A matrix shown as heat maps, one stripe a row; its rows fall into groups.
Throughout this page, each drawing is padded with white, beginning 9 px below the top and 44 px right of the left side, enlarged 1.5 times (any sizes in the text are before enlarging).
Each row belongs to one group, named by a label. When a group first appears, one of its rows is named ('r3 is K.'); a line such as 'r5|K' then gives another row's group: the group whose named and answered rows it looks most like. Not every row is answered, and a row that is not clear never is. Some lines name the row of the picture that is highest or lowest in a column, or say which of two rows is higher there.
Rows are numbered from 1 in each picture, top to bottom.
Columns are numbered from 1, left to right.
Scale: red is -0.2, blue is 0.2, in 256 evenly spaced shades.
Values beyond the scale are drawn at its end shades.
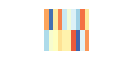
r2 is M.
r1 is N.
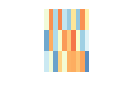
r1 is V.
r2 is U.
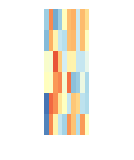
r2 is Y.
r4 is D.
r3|D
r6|Y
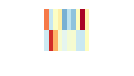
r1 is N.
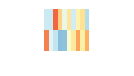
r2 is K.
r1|D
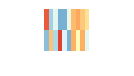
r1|K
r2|V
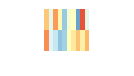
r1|N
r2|K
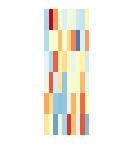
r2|M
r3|D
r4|V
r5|K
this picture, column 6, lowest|6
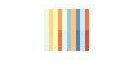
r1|M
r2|M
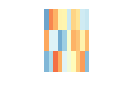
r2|K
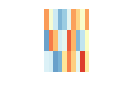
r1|K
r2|Y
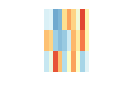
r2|K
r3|D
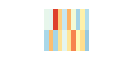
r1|D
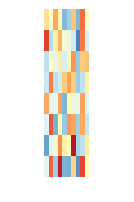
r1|N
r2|N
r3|M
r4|U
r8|V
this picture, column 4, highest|4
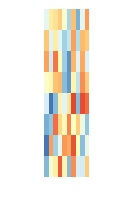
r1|M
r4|N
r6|D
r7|U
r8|M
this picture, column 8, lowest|6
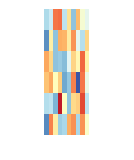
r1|D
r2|U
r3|K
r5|V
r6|Y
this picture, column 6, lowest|6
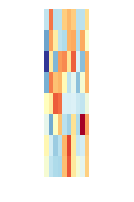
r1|U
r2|Y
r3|U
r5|D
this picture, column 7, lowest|3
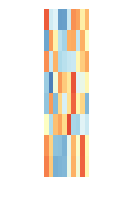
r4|M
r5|V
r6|D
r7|K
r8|K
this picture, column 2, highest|4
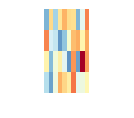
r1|U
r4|M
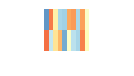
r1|Y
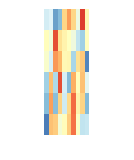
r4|V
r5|V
